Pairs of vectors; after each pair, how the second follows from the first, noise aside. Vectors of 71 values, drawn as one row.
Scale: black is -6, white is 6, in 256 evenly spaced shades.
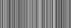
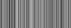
reversed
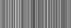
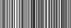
scaled up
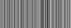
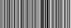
scaled up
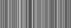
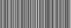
shuffled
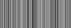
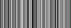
scaled up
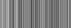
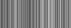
shuffled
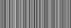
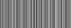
reversed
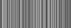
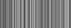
reversed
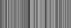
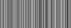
shuffled
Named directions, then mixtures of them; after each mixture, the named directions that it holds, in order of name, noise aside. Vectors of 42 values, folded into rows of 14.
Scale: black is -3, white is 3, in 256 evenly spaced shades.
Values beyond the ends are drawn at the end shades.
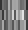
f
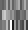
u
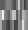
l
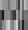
l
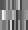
l, u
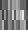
f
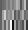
f, u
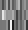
l, u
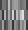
f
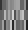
f, u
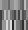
l, u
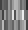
f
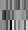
u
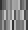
f, u
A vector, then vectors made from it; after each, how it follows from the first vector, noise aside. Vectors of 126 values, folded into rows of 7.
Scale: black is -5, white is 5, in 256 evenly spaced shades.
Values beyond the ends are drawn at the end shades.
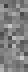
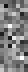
scaled up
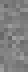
shrunk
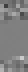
partly zeroed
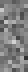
wrapped around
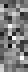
scaled up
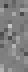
partly zeroed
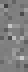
partly zeroed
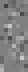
partly zeroed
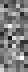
scaled up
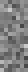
wrapped around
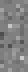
partly zeroed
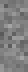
shrunk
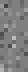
partly zeroed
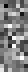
scaled up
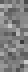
wrapped around
